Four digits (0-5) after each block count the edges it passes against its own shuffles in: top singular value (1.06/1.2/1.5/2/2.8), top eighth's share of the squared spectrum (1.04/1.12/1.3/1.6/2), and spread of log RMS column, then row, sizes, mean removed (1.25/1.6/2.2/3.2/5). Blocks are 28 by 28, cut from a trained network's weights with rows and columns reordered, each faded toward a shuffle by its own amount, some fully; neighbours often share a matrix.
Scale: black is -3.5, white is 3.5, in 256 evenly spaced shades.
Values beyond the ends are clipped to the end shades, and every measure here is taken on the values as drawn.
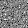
0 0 0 0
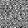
3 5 1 2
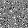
0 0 0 1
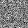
0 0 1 0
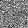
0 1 0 0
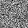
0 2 0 0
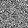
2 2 0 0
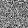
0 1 1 0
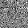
2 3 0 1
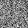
0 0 0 0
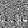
3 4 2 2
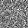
2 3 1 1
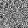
3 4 0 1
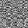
3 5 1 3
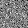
0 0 0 0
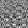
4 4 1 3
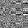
4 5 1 3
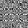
3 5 1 2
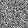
0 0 0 0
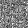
2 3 0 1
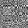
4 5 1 2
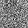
2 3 0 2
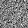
0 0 0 0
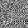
3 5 0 2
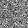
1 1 0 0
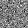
1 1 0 0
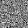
2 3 0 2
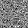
2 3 0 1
